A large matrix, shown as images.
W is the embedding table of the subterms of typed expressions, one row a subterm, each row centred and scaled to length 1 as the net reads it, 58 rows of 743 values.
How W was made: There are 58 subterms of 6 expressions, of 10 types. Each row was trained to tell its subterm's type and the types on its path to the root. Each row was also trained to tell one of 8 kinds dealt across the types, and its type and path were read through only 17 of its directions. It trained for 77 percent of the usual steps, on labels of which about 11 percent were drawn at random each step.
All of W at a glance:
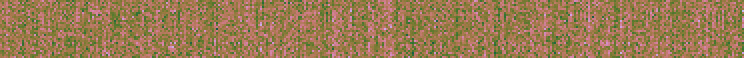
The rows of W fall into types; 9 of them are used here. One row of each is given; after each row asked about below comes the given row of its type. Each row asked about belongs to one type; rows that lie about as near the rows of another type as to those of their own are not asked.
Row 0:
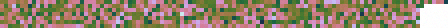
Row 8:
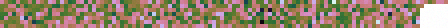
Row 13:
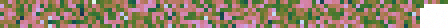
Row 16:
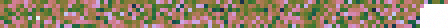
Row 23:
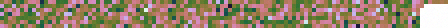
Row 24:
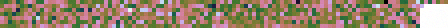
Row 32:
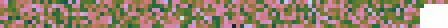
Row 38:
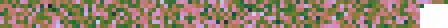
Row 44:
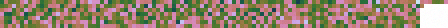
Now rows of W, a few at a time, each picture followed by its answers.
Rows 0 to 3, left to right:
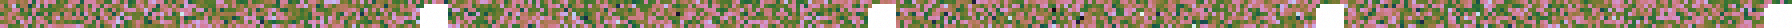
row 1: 23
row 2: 44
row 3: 13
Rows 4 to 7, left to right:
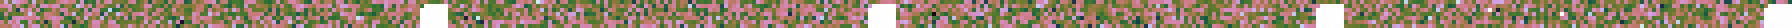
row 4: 38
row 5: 23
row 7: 0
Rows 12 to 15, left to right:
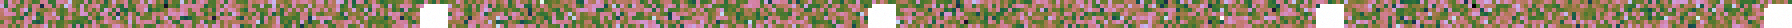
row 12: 13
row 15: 0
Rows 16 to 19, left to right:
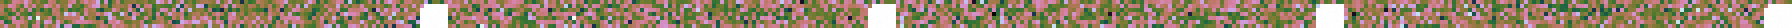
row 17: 16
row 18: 13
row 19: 16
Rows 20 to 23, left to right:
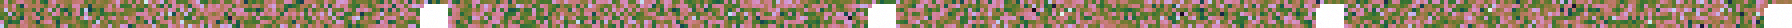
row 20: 8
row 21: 13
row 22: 16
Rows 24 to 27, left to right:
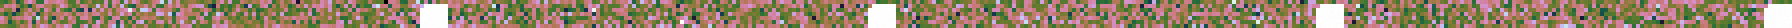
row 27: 13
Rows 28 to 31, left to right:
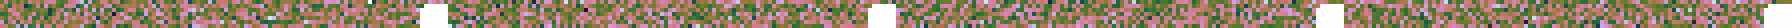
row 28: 23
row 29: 8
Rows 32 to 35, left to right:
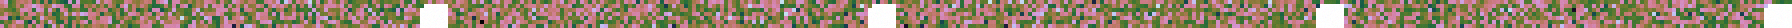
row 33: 24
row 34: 16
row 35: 13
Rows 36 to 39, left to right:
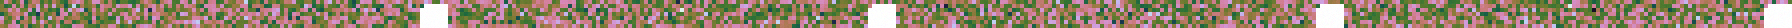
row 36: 44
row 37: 0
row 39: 0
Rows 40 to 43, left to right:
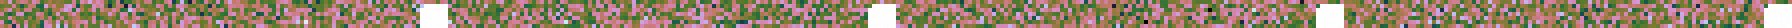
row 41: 23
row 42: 44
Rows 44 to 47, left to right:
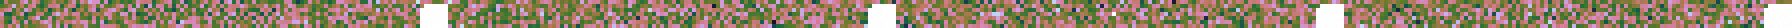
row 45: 44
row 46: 32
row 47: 38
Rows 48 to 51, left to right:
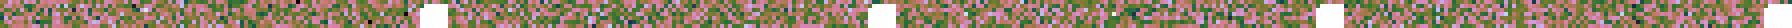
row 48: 24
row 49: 38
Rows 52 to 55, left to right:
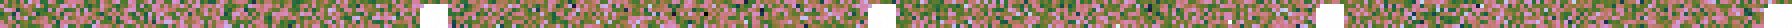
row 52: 23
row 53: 44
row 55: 44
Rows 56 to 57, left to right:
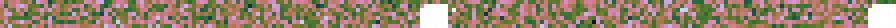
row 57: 8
